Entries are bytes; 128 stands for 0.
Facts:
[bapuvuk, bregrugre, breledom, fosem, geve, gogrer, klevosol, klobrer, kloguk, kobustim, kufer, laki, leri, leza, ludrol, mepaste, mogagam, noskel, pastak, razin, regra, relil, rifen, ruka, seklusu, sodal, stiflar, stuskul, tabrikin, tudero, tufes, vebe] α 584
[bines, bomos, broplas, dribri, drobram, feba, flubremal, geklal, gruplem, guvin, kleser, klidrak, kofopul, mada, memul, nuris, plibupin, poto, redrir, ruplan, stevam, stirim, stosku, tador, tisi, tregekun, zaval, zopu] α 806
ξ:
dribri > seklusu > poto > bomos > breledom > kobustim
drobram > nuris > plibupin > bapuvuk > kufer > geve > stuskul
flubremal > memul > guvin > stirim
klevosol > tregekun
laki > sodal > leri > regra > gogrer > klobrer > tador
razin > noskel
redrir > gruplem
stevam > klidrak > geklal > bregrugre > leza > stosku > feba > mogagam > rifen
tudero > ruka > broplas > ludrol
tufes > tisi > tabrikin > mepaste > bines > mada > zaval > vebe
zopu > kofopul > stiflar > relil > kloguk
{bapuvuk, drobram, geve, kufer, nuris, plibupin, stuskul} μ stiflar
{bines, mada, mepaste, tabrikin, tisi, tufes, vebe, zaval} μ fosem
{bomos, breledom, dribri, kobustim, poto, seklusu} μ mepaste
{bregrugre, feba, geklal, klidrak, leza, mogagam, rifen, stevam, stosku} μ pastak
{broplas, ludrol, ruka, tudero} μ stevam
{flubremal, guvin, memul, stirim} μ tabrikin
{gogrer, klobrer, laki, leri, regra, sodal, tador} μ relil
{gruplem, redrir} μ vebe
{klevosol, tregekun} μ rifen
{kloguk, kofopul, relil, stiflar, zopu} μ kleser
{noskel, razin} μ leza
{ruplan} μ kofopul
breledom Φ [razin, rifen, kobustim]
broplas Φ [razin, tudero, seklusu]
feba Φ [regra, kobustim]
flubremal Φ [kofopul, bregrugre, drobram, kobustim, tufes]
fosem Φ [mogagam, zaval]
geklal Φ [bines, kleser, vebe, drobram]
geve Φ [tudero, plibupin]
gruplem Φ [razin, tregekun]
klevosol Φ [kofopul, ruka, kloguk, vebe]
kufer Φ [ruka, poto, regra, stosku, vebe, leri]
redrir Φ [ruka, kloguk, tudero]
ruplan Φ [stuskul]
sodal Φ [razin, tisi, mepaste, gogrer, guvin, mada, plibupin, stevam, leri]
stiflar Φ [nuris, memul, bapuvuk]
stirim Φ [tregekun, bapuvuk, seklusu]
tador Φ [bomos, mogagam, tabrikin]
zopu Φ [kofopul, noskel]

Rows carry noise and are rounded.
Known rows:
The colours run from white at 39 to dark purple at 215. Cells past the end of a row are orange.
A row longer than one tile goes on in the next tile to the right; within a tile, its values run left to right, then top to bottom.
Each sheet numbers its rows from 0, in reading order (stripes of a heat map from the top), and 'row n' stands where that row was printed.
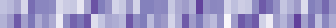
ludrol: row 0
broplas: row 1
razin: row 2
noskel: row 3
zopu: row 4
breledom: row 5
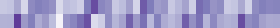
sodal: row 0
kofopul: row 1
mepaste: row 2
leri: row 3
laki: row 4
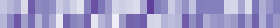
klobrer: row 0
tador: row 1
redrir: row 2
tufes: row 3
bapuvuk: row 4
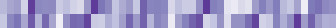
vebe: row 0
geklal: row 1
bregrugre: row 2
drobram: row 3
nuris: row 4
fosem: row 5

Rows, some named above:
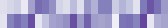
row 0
stirim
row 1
stiflar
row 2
feba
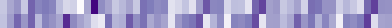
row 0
bregrugre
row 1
ruplan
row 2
ruka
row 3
tregekun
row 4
mada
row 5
leri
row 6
stosku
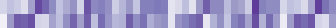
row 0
flubremal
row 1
kobustim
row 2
tufes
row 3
tregekun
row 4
vebe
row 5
flubremal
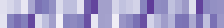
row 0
stirim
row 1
mada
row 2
poto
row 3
mogagam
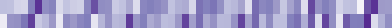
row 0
kleser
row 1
bomos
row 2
sodal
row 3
kufer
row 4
geve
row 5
rifen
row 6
zaval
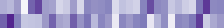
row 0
stuskul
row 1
seklusu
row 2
bomos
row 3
bines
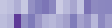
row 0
klevosol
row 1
tabrikin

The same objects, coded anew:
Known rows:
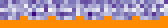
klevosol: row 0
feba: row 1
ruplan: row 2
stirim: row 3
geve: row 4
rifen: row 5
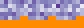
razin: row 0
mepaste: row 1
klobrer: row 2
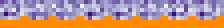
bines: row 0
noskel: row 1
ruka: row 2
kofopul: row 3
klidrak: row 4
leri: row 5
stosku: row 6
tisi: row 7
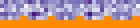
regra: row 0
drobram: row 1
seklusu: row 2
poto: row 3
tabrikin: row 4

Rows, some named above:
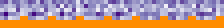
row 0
poto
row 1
kleser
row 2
tador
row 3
stuskul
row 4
drobram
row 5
tabrikin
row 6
klevosol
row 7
ruplan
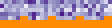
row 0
fosem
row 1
redrir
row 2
mada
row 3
mogagam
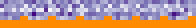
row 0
breledom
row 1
feba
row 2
vebe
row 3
bregrugre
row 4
noskel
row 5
laki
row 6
drobram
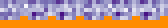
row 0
tufes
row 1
tregekun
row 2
zopu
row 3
klevosol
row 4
geklal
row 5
flubremal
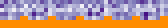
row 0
kufer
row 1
bomos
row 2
stiflar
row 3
zaval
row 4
bapuvuk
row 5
zopu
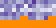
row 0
kobustim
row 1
sodal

